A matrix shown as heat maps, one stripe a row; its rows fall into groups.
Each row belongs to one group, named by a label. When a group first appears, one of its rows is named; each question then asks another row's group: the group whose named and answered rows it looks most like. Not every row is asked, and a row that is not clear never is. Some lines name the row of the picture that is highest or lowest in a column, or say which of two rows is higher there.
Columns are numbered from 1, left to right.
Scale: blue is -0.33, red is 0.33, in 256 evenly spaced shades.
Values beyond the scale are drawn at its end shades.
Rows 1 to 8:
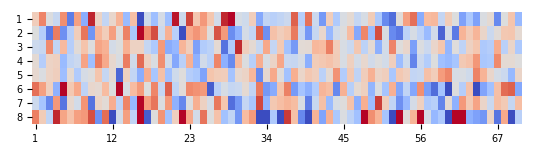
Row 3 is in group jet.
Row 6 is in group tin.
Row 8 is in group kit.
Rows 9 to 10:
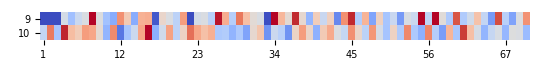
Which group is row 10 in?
kit
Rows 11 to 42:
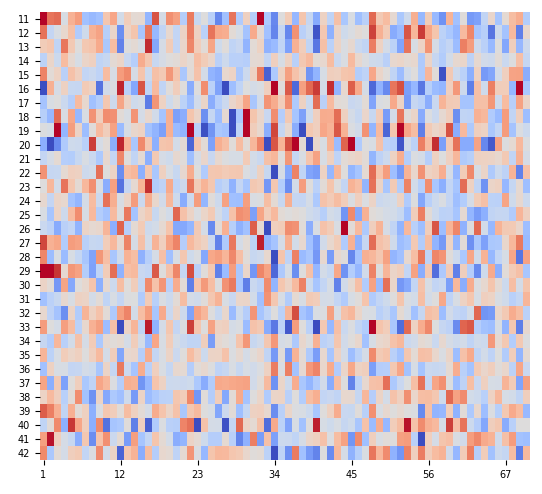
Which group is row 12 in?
kit
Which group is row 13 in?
kit
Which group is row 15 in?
tin
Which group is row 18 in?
jet
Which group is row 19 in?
jet
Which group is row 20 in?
tin
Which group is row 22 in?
kit
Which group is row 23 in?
kit
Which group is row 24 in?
jet
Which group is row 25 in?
tin
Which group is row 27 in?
tin
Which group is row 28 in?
kit
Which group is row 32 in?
tin
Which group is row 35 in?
kit
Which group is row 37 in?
kit
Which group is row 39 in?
tin
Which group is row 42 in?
kit
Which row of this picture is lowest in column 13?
41
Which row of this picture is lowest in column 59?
30
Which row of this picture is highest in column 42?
16
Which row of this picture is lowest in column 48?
16
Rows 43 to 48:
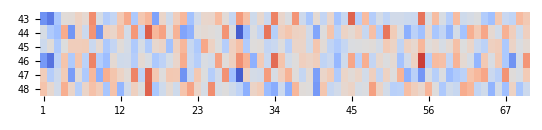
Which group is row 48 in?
kit
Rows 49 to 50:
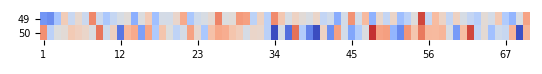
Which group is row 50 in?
kit
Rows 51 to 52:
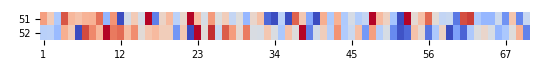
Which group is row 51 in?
kit
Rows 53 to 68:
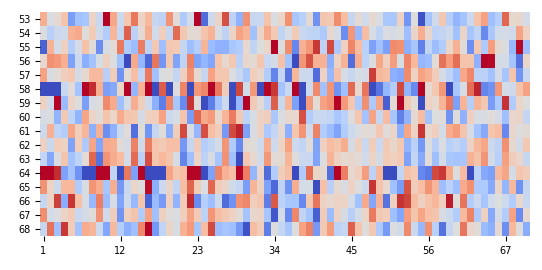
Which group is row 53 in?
jet
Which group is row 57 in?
kit
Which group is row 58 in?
tin
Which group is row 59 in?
jet
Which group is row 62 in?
jet
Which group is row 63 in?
jet
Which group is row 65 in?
kit
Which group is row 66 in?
jet
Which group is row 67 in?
kit
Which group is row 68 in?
kit
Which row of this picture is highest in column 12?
55
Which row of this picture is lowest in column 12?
64
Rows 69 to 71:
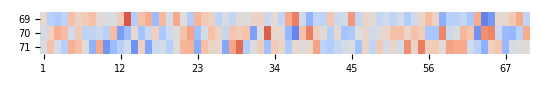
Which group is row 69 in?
tin
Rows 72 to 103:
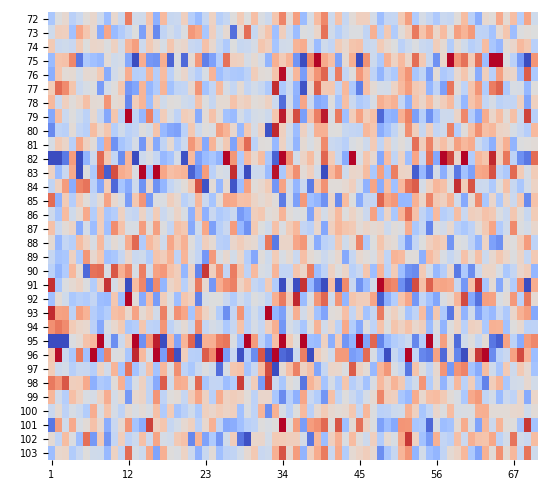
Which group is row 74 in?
tin
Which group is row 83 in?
jet
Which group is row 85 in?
kit
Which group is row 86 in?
jet
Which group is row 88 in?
tin
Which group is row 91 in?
kit
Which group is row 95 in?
tin
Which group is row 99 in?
kit
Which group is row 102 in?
jet
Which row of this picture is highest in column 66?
82
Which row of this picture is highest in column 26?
82
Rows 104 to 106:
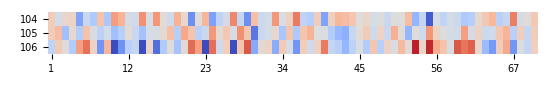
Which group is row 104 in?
jet
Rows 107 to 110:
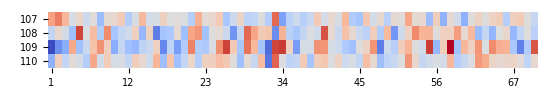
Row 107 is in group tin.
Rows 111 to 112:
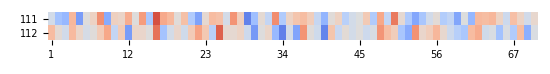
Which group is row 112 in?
kit
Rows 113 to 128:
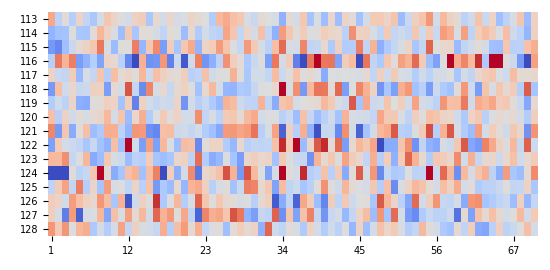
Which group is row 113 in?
kit
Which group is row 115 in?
tin
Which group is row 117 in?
jet
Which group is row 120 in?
kit
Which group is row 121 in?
kit
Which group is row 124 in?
tin
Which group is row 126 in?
kit
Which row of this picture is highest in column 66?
124
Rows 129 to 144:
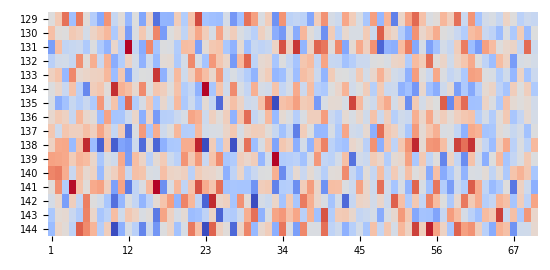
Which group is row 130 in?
kit
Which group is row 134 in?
jet
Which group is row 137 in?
kit
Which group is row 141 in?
kit
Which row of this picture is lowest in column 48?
131
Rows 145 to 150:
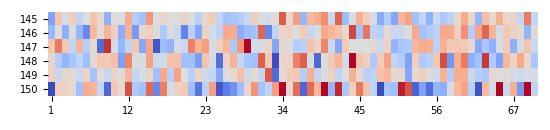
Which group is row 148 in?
tin
